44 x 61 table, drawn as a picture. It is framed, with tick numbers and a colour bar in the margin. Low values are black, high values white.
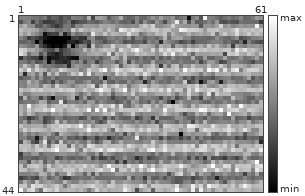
The ninth with the lowest average is the top left. A single dip lies in the top left. Horizontal stripes repeat 9 times down the table.
